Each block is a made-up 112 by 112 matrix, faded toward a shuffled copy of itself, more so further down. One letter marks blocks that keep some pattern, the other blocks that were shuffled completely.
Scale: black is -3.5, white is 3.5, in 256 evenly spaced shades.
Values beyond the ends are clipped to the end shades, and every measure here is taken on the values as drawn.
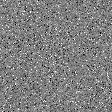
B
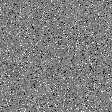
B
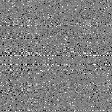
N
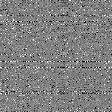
N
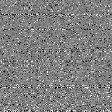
N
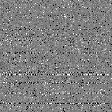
N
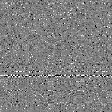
N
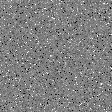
B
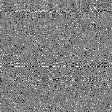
N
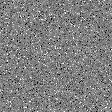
B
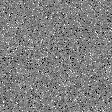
B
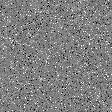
B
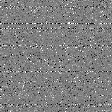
N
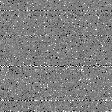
N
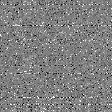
N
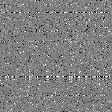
N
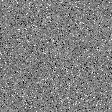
B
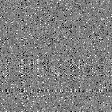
N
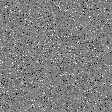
B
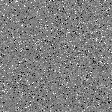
B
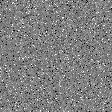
B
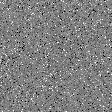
B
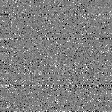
N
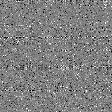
N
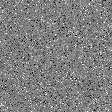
B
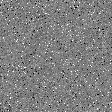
B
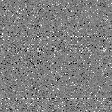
N
